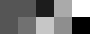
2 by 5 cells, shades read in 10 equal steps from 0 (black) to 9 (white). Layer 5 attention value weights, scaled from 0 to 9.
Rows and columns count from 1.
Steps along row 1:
same down up up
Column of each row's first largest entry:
5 3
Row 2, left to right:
3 4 7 5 0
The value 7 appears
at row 2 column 3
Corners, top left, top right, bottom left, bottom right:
3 9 3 0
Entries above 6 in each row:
1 1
